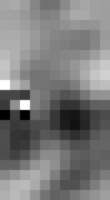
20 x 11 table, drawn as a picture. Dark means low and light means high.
The histogram is bell-shaped. An odd patch, rougher than its surroundings, sits in the middle left. The middle left is the roughest part.
